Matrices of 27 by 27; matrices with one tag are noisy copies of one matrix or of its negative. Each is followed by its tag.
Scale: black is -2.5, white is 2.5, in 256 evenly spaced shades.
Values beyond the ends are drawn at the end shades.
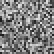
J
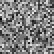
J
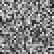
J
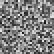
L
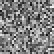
J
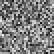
J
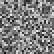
L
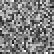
J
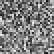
J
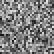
J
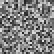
L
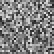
J
